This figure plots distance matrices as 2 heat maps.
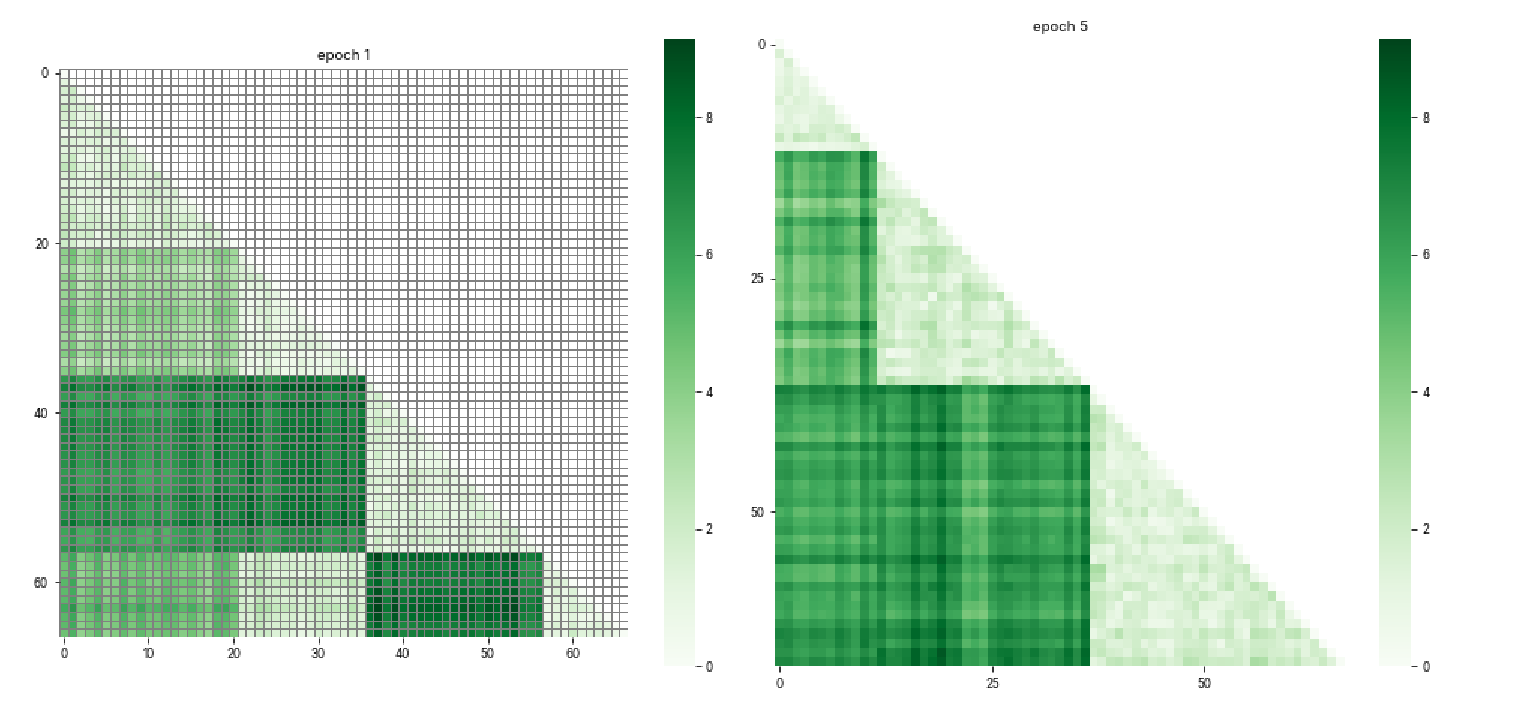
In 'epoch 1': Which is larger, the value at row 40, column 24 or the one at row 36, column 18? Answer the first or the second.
the second
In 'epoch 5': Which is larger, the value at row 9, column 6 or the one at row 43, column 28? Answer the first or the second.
the second
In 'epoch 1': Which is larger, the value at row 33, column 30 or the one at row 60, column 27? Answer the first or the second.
the second
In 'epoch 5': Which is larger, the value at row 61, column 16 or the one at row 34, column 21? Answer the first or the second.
the first
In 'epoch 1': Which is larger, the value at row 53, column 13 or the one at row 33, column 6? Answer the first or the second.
the first
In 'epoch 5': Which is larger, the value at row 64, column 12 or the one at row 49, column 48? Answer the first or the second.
the first
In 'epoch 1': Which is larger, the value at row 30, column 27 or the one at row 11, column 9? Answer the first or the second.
the second
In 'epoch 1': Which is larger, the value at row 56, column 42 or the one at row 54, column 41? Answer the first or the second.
the second
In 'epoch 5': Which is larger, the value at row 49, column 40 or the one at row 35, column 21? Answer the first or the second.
the first
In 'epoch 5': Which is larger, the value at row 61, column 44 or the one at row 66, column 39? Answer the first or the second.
the second
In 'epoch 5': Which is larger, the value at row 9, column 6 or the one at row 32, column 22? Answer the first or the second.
the second
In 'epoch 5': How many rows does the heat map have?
67
